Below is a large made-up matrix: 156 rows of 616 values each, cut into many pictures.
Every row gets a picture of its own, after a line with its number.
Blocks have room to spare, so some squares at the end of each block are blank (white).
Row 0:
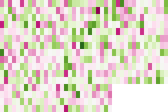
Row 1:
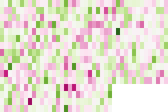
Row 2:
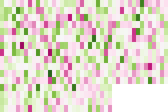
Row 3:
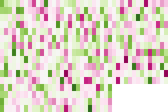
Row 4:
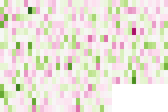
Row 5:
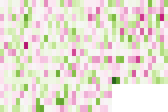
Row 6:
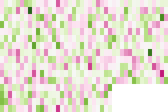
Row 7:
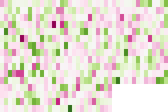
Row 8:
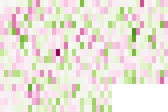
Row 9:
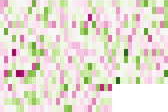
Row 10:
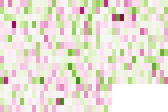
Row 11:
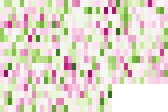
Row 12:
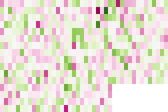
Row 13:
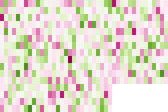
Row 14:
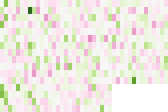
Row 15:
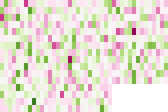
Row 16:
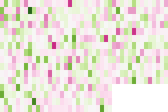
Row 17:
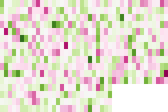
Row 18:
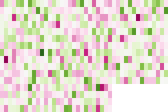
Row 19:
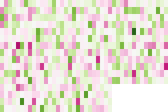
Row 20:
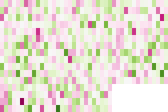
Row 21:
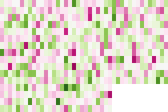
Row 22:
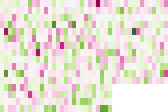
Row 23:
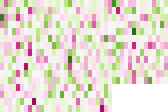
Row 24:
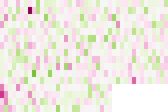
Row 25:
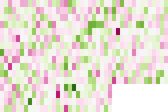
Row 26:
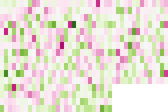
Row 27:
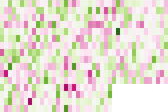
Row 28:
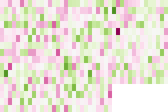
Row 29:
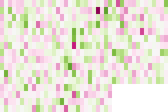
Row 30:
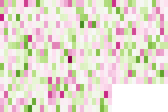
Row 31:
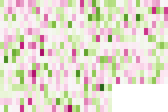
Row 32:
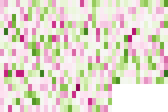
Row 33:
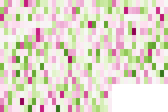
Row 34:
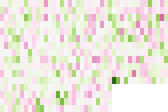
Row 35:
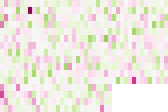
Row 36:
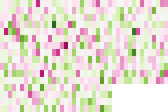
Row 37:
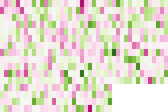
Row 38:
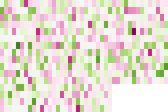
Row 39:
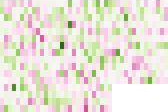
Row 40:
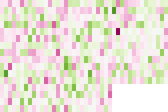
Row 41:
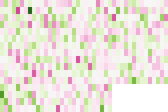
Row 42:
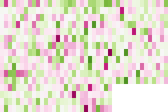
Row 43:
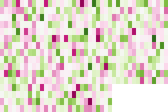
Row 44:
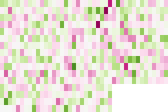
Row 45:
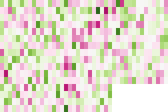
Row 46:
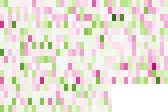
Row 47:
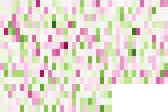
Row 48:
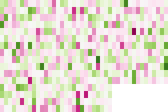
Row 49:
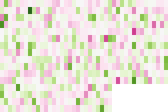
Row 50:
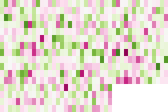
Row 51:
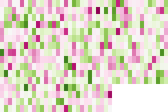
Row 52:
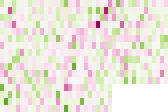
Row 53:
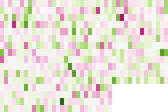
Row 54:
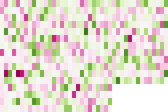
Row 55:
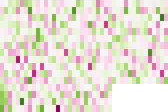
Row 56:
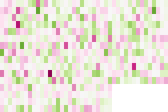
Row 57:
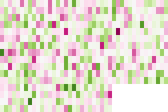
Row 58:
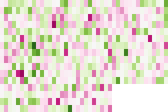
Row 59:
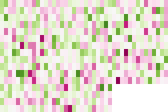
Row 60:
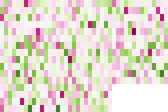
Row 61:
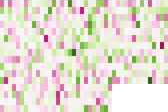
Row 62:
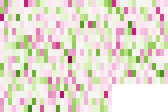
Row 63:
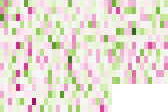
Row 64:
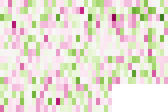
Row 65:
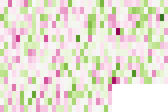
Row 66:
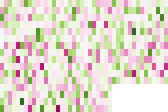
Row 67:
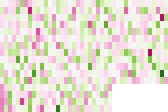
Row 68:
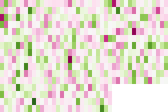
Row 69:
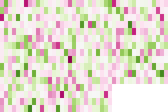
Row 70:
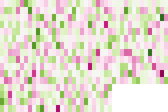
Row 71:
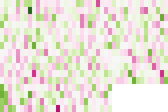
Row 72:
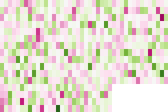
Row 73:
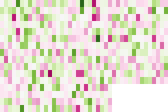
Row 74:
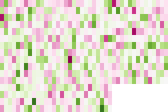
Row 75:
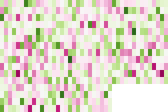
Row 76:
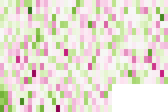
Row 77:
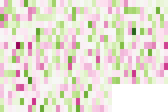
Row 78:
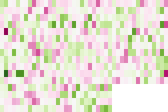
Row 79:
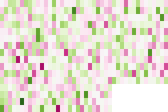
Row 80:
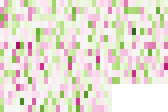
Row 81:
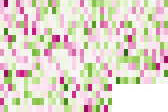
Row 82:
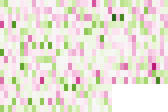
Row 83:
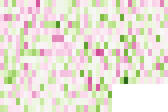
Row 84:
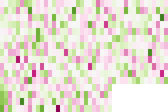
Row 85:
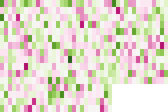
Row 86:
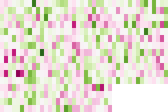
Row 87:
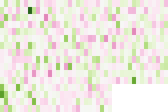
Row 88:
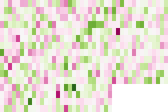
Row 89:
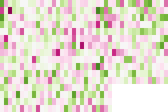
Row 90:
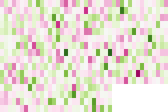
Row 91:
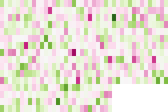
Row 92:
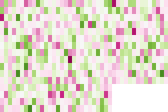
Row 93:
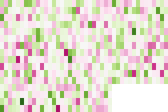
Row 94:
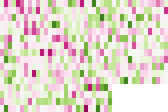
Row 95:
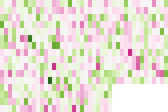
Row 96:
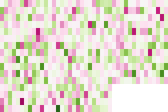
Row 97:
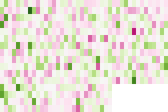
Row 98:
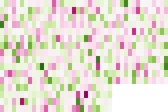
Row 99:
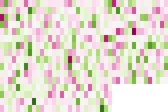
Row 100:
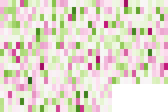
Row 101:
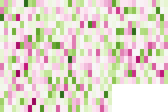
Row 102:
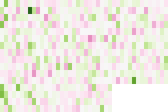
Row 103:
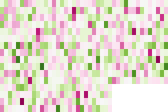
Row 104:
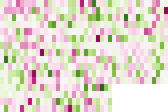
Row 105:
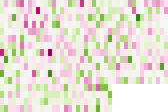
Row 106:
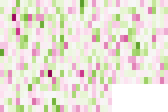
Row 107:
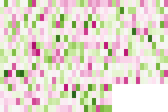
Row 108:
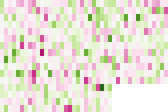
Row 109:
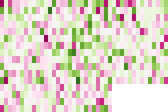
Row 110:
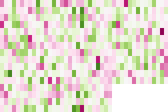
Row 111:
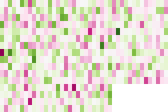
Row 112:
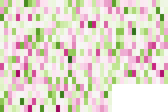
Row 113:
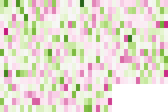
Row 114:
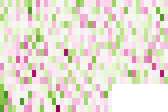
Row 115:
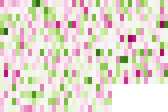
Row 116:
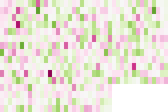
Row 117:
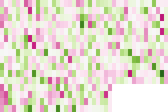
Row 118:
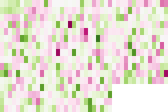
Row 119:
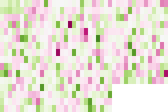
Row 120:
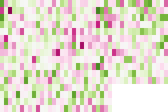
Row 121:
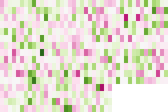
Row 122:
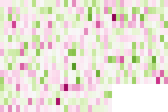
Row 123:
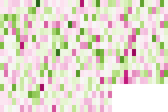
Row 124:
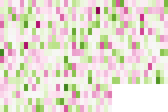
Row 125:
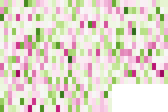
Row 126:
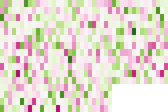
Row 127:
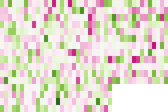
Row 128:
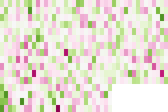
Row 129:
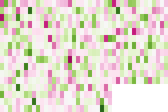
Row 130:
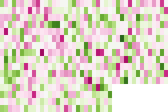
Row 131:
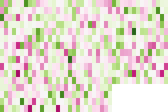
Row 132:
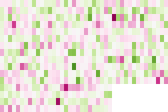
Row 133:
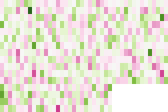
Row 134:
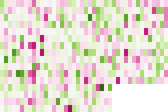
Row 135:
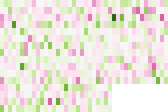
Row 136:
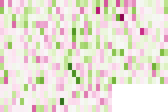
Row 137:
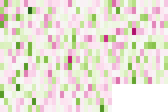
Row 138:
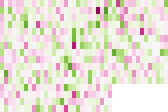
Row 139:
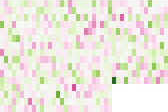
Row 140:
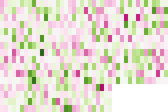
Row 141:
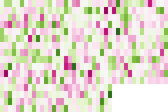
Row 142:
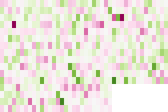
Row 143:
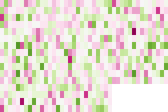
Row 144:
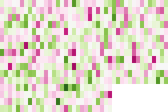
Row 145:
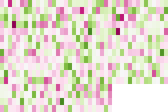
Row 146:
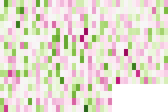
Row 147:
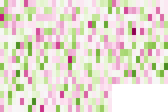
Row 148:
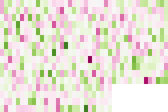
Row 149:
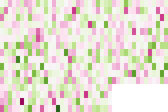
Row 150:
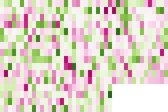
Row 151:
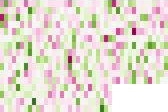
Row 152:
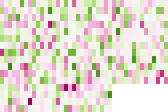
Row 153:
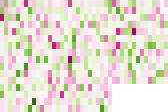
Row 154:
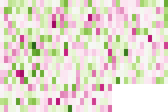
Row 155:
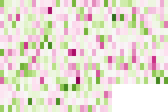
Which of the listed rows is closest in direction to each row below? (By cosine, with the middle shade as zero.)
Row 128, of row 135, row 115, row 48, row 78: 78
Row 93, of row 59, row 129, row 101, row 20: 101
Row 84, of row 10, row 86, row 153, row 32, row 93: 93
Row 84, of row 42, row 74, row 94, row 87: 87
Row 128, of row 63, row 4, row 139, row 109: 63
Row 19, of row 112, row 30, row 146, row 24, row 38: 112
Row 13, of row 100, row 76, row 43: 43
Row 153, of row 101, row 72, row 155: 72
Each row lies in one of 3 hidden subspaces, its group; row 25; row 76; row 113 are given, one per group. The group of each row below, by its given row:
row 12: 25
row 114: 76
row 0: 25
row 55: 76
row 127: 25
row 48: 76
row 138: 25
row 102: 76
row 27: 25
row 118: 113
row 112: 76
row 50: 113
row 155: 25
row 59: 113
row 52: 25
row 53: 25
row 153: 76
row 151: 76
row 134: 113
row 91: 25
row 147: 76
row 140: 113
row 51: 25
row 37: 113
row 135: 25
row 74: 76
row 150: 25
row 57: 25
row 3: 113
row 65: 25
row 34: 25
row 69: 76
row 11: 25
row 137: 76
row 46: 25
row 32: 113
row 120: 25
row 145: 25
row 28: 25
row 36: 113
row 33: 76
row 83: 113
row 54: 113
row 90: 113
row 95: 76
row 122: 25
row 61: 25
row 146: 113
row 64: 25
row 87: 76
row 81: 113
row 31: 113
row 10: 25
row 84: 76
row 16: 76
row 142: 25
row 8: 113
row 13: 76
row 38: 76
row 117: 76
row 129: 76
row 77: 76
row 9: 113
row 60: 76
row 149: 76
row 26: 113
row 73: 113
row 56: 113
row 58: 113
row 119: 113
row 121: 113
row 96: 76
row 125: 76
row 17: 113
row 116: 113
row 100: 76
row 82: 25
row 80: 76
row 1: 25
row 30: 76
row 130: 113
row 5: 25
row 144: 25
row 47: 113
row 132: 25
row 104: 113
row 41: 76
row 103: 76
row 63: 76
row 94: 113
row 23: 76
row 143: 76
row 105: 113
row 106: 113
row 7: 113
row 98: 76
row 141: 25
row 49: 76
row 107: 113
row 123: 113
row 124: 25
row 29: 25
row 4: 76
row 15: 76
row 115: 113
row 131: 76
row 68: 76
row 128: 76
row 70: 76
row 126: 76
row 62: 76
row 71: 76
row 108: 113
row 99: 76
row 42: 113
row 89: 25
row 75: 76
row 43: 113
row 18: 113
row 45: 25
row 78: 113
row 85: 76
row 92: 76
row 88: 25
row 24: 76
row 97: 76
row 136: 25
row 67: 76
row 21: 25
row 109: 25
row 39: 113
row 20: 76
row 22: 113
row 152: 25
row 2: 113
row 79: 76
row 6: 76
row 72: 76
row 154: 113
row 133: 76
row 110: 76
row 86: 113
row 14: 76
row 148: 113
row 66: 76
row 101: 76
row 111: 25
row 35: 76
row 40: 25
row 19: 76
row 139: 25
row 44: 25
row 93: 76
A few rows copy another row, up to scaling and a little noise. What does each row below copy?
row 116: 56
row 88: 25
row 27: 1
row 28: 40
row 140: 121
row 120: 89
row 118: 119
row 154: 58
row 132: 122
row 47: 36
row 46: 82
